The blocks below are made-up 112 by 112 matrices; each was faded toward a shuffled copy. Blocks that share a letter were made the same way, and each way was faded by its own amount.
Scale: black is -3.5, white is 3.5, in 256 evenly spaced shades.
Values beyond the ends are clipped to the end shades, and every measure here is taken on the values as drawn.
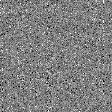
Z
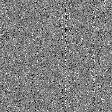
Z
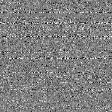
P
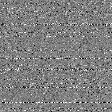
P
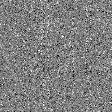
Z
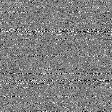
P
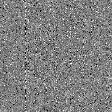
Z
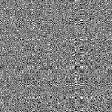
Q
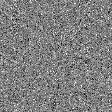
Z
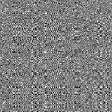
Q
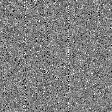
Z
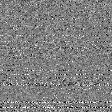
P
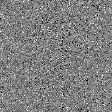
Z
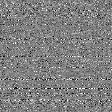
P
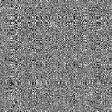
Q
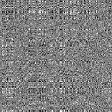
Q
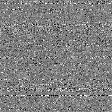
P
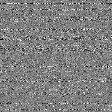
P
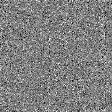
Z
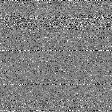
P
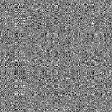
Q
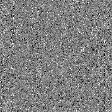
Z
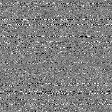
P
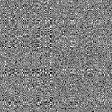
Q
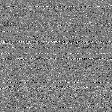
P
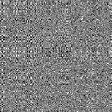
Q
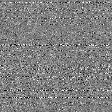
P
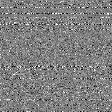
P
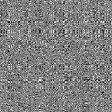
Q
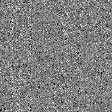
Z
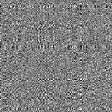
Q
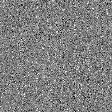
Z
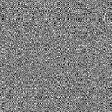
Q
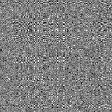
Q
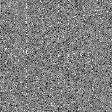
Z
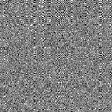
Q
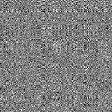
Q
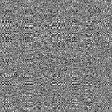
Q
